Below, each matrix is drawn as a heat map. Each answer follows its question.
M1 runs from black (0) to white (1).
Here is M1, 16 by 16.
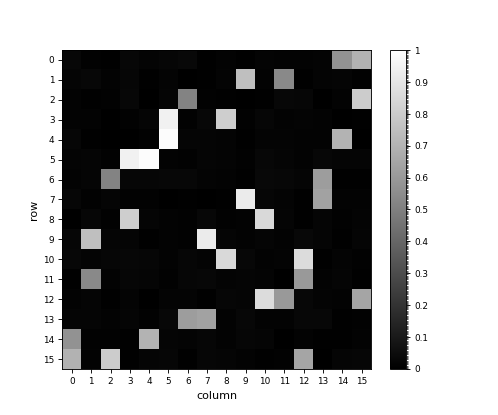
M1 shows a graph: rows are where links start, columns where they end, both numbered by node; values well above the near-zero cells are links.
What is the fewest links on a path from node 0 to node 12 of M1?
2
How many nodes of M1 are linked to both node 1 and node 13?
0
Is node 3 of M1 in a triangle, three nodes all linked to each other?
no
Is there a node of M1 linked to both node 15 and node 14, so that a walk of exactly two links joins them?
yes
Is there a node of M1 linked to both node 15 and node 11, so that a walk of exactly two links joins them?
yes
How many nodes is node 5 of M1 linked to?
2
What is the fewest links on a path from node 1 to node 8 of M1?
4
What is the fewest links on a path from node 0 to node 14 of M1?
1
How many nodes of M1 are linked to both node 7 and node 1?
1
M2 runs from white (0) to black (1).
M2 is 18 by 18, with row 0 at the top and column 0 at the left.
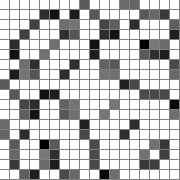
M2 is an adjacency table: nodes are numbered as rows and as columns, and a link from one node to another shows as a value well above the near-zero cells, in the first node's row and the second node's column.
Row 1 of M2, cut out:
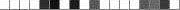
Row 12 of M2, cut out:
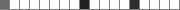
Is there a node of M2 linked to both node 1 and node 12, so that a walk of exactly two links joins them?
no
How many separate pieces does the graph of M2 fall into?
1
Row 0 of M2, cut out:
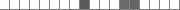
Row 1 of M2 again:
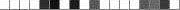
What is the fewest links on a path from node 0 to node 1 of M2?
4
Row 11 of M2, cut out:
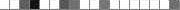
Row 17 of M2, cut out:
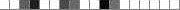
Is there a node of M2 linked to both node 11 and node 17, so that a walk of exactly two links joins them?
yes
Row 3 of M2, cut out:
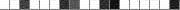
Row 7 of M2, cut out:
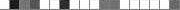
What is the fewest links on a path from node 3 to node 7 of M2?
1
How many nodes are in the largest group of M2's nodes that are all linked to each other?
7
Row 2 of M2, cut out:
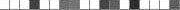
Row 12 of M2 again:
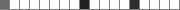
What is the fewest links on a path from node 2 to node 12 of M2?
2
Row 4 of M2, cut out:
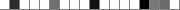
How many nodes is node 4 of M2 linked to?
6
